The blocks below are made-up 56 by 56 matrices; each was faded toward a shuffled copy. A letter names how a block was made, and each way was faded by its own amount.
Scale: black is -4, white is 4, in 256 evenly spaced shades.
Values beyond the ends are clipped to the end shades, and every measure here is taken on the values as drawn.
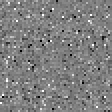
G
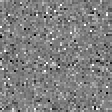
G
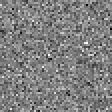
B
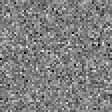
B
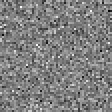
B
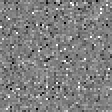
G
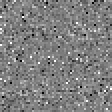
G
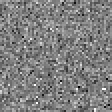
B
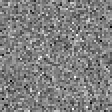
B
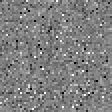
G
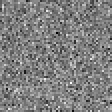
B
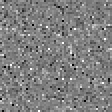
G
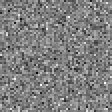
B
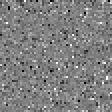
G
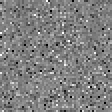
G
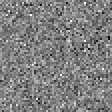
B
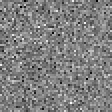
B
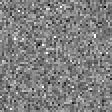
B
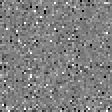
G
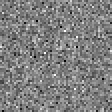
B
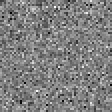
B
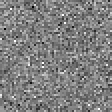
B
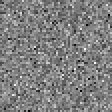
B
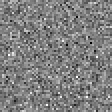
B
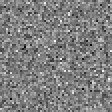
B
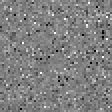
G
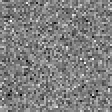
B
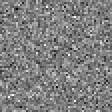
B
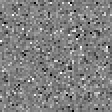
G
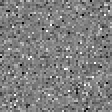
G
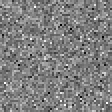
B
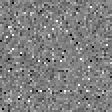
G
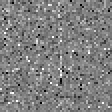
G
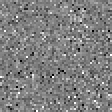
G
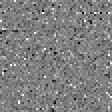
G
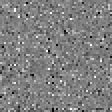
G
